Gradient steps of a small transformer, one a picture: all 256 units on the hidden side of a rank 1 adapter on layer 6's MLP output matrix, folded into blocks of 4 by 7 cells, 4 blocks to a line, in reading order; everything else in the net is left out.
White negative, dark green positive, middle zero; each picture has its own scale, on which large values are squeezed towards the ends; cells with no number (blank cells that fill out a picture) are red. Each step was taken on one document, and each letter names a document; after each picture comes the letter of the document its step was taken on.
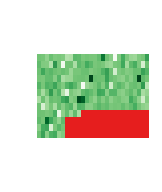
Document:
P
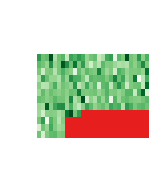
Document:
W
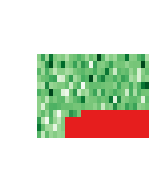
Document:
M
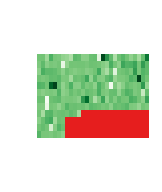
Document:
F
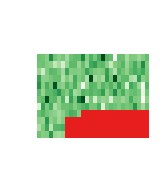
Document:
P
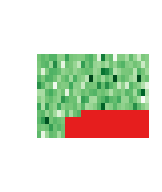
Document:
P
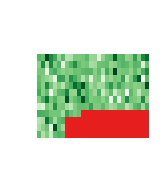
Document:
M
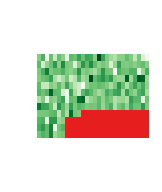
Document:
M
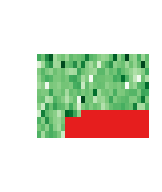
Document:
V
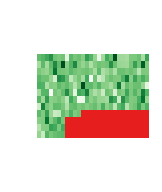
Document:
M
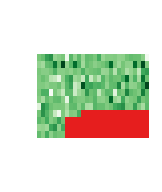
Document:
M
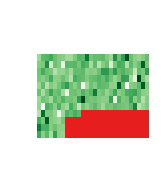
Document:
V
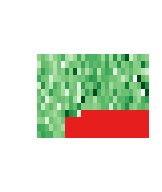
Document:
W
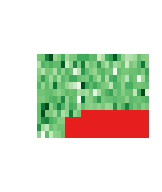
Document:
W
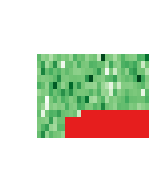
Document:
F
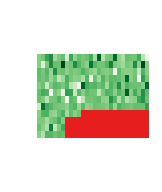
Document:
M
